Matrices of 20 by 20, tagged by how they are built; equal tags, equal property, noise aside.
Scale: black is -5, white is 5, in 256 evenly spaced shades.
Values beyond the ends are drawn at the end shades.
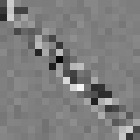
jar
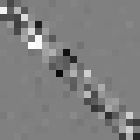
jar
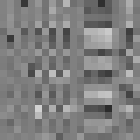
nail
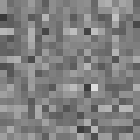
nail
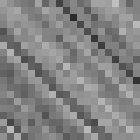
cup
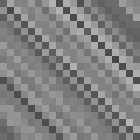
cup
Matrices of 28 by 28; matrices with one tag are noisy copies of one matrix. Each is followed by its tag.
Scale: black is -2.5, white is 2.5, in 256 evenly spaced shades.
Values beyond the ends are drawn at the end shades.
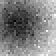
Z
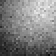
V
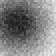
Z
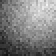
V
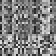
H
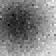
Z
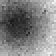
Z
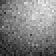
V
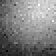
V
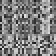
H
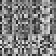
H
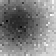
Z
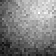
V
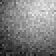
V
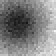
Z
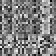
H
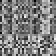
H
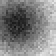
Z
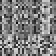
H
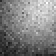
V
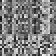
H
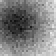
Z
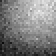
V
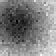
Z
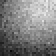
V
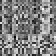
H
